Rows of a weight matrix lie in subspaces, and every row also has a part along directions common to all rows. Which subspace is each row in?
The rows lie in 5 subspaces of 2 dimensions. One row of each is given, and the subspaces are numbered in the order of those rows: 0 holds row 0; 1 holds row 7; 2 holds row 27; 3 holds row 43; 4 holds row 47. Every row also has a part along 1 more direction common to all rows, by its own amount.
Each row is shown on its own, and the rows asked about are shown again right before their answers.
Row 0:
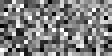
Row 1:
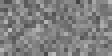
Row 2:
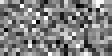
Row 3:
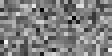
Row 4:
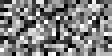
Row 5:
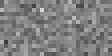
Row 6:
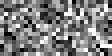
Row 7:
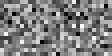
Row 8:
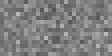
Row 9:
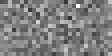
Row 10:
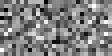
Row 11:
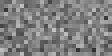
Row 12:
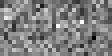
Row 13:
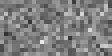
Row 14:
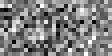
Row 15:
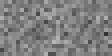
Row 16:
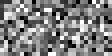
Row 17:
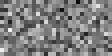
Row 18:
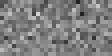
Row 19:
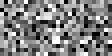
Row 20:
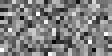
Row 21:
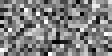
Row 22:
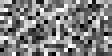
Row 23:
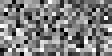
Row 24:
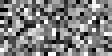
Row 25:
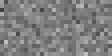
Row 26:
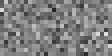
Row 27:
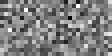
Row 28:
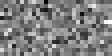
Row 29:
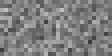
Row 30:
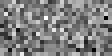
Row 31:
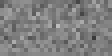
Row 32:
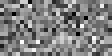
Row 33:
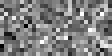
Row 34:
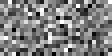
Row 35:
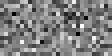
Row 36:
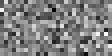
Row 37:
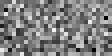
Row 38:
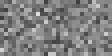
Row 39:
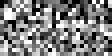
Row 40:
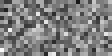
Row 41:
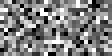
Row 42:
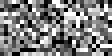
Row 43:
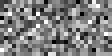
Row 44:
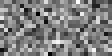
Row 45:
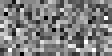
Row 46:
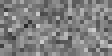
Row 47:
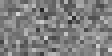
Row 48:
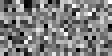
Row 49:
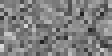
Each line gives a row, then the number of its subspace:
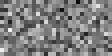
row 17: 4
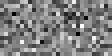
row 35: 1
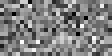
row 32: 1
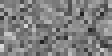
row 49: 1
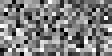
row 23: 0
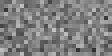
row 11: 0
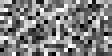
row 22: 2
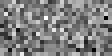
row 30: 0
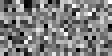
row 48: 0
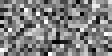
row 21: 2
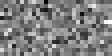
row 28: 3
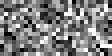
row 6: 1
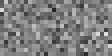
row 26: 4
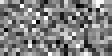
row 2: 2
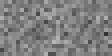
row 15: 4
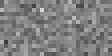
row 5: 4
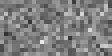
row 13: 1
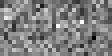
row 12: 3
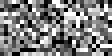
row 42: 1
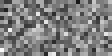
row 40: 0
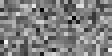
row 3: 4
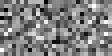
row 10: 3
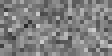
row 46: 1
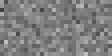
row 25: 4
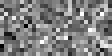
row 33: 1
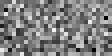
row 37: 0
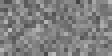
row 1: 0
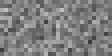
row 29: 3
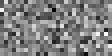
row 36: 4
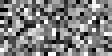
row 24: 4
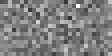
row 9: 2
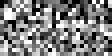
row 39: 3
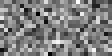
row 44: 2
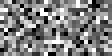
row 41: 2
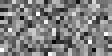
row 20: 1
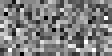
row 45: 0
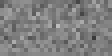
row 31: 3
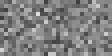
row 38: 2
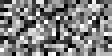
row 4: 2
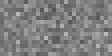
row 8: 4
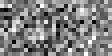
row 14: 3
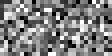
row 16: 3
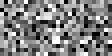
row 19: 4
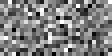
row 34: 2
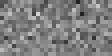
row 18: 3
